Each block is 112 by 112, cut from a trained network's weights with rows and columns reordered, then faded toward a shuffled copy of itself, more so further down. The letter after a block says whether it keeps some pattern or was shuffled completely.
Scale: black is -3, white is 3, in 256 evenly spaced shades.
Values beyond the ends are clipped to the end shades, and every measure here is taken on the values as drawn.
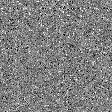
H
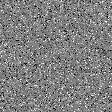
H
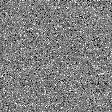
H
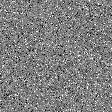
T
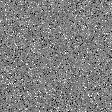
T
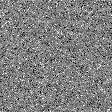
T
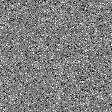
H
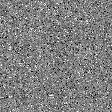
H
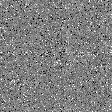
H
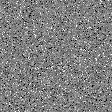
T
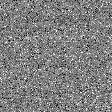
H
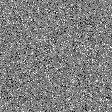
T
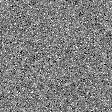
T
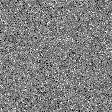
T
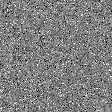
T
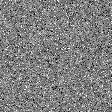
T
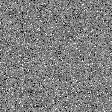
H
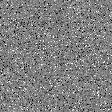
H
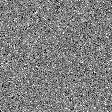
T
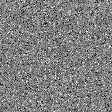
H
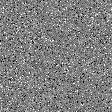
T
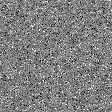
T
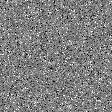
T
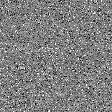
H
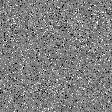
H
